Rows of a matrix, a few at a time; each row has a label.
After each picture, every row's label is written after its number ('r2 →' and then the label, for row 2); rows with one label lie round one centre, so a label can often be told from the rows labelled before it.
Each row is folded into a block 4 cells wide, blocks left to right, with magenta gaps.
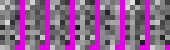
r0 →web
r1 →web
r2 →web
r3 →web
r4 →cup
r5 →web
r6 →web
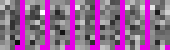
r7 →web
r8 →cup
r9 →cup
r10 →web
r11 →web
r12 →cup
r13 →cup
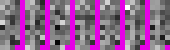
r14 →web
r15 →web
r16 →cup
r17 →web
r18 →web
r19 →web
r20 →web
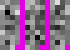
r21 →cup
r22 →web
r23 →cup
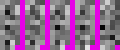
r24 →cup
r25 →cup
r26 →cup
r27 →cup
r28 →web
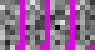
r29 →cup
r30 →web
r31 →cup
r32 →web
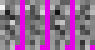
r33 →cup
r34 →cup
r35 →cup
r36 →cup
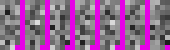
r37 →cup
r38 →cup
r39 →web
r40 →cup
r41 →cup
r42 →cup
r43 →web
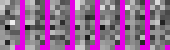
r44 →cup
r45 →web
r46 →web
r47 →web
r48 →web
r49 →web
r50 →web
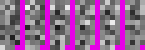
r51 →web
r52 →web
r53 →cup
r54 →cup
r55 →cup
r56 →cup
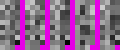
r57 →web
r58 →web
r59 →web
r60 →cup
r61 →web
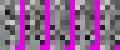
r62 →cup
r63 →web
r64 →web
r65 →web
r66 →web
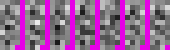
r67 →cup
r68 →cup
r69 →cup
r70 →cup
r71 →web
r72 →cup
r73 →cup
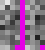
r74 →web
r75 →web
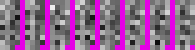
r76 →web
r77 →web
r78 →cup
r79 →web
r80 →web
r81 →cup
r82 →cup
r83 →cup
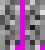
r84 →cup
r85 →cup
